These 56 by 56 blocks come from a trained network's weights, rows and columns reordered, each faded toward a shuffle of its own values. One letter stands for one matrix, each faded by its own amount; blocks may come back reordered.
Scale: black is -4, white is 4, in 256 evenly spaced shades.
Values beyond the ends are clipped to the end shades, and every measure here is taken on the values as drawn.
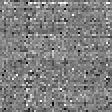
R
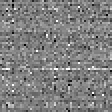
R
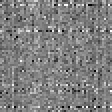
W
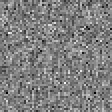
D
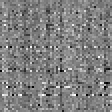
W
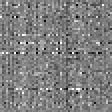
W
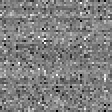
R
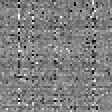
R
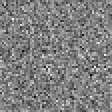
D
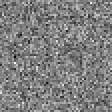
D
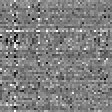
R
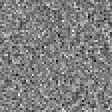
D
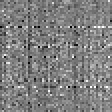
W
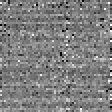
R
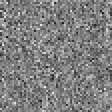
D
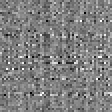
W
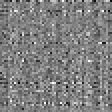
W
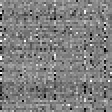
R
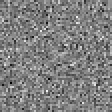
D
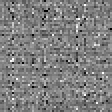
R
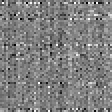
W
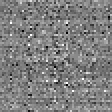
R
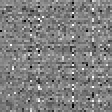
R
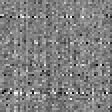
W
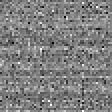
R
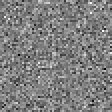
D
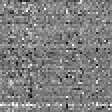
R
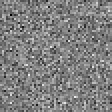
D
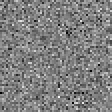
D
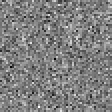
D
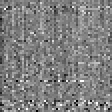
W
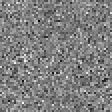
D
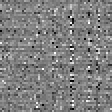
R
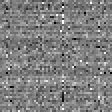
R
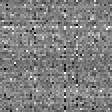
R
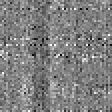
W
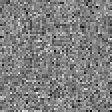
D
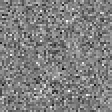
D
